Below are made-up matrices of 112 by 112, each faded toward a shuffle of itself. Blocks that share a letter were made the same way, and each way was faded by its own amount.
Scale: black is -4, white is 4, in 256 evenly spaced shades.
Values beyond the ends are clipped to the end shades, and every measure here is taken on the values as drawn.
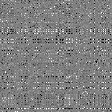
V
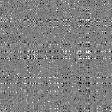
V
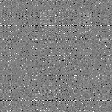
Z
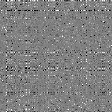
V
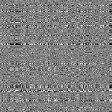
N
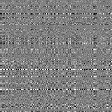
N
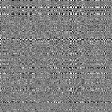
N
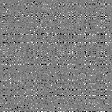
V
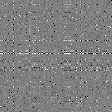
V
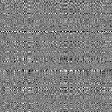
N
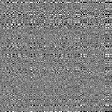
N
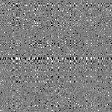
V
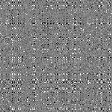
V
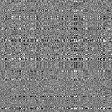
N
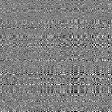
N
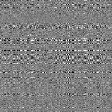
N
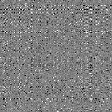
Z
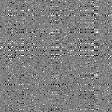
V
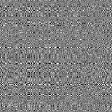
N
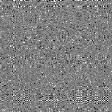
Z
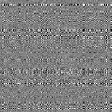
N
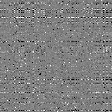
V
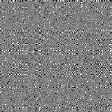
Z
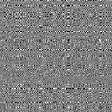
N
